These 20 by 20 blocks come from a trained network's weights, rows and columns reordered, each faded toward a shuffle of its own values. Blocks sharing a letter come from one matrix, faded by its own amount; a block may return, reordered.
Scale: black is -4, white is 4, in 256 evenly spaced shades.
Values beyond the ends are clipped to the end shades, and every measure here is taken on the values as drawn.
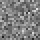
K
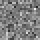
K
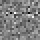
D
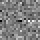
D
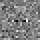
D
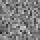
K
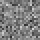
D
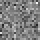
D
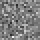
K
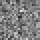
K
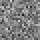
K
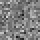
D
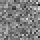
D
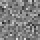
K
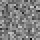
K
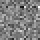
D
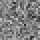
K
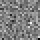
K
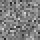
K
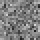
K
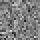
K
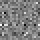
D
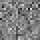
D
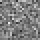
K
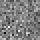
K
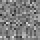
D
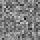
K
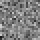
K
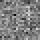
D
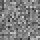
K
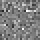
D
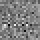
D
